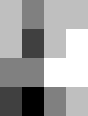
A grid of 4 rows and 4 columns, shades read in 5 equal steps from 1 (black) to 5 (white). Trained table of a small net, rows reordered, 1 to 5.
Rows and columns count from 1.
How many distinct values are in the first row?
2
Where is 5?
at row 2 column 4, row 3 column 3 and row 3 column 4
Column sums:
13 9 16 18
